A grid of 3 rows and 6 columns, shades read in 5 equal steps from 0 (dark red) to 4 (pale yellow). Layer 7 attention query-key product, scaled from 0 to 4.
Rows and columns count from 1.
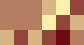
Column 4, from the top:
3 4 1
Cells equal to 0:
1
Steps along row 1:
same same up up down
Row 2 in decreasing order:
4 3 2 2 2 1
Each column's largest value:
3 2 3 4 4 3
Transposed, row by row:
2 2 3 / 2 2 1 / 2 2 3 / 3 4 1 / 4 1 0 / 1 3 2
